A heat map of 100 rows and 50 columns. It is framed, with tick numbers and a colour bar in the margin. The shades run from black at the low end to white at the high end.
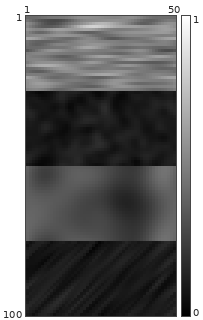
It is made of 4 by 1 panels. Panel 1,1: middling, streaked across. Panel 2,1: very low, blotchy, faint in contrast. Panel 3,1: low, smooth. Panel 4,1: very low, slanting up to the right, faint in contrast.
